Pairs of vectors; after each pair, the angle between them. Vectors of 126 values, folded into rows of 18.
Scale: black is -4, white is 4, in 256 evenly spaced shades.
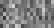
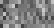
nearly parallel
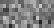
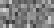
partly opposed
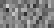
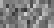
nearly opposite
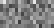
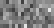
orthogonal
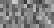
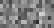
orthogonal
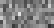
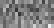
partly opposed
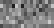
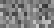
partly aligned
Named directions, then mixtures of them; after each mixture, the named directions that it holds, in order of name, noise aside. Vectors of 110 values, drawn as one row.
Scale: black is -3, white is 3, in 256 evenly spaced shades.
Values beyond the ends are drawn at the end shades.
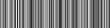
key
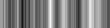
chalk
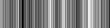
chalk, key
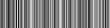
key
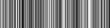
chalk, key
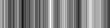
chalk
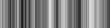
chalk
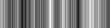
chalk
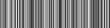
key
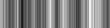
chalk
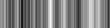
chalk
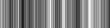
chalk, key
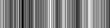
chalk, key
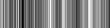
chalk, key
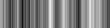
chalk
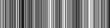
chalk, key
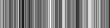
chalk, key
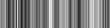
chalk, key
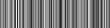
key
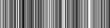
chalk, key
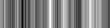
chalk
